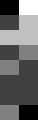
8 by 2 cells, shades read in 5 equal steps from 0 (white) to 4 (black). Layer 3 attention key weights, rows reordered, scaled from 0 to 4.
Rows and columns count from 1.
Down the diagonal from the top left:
4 1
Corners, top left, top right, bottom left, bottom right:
4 0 2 4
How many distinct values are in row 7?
1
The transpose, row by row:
4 3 1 3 2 3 3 2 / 0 1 1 2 3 3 3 4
